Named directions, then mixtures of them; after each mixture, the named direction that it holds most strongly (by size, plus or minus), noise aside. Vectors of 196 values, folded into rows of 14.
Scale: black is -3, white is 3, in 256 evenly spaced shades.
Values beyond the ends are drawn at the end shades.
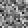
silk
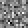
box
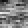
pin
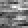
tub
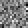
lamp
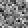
silk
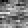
pin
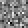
box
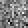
box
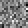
lamp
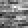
tub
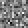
box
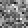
silk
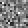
box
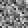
silk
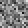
silk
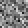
silk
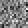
lamp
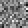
lamp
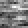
tub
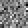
lamp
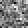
silk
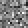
box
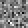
box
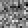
lamp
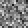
silk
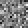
lamp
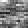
pin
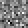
box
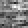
tub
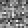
box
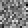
lamp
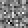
box
